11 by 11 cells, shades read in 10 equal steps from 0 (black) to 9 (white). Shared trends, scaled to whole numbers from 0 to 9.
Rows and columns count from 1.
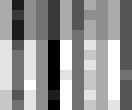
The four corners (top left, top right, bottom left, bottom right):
6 3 7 3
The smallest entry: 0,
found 6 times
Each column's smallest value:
6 1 5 4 0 6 3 5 5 6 3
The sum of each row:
47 47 47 48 63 63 64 63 64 63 61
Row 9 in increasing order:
0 3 4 4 5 6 7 8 9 9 9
